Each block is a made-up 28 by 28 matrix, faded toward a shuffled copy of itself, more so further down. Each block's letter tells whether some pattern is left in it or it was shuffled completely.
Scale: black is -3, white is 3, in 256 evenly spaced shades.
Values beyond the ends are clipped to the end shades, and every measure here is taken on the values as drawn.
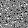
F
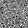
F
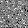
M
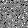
F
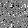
M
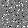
F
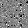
M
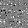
M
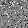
F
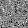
M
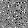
M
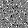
F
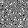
M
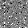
M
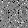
M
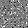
M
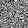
F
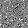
F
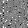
M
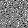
M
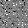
M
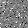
F
